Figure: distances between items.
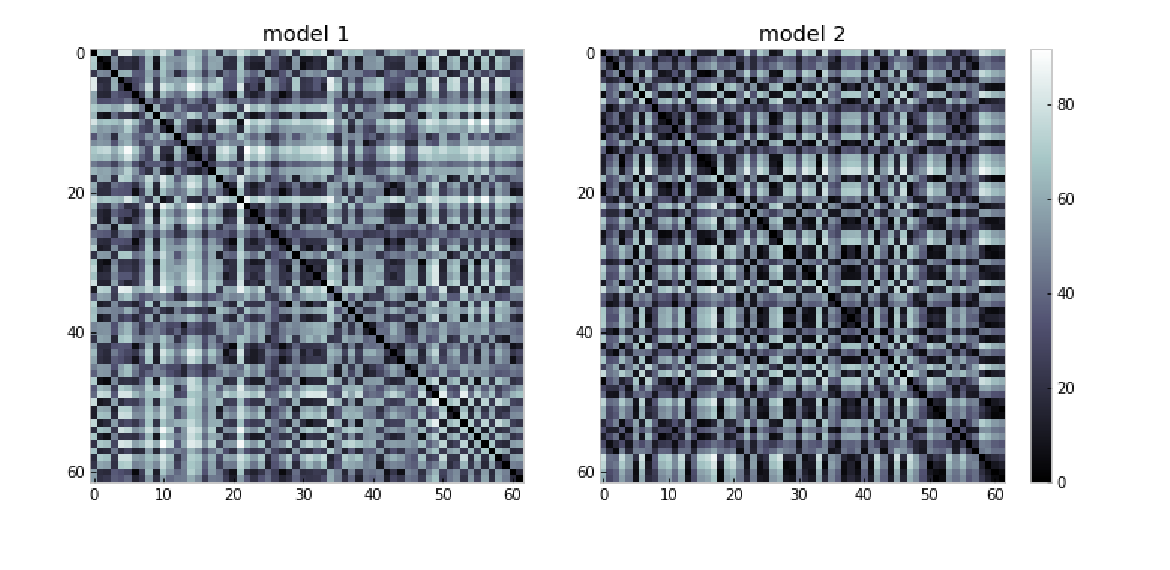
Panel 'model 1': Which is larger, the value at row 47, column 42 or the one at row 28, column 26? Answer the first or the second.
the second
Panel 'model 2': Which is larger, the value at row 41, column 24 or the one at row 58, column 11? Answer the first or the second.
the second
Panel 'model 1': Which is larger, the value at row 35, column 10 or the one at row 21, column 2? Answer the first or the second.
the second
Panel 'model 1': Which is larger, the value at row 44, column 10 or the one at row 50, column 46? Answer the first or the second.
the first
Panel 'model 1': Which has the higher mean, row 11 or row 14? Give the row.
14
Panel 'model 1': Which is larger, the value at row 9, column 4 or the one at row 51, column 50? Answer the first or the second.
the second
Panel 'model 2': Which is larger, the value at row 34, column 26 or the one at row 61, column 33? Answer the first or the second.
the first
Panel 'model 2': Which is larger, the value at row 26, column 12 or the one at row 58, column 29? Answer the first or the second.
the second
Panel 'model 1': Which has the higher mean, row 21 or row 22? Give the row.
21
